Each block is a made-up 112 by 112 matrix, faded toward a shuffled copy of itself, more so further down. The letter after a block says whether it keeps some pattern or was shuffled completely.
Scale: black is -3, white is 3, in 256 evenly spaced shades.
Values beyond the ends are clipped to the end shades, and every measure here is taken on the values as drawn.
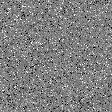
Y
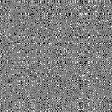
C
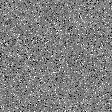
Y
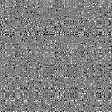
C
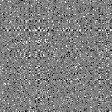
C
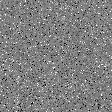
Y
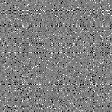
C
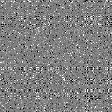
C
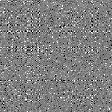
C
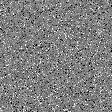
Y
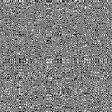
C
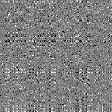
C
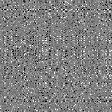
C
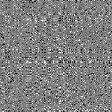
C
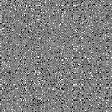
C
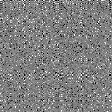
C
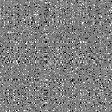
C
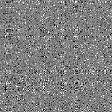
C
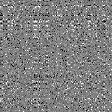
C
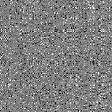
C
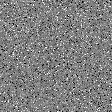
Y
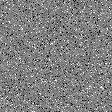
Y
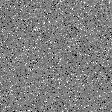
Y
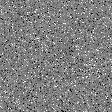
Y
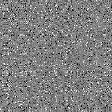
C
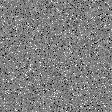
Y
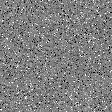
Y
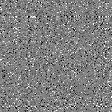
C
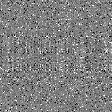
C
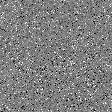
Y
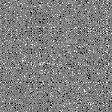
C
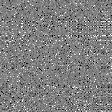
C
